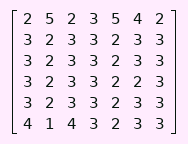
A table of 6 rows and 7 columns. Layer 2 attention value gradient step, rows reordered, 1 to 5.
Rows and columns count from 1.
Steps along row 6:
down up down down up same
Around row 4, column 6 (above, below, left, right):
3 3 2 3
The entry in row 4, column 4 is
3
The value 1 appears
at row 6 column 2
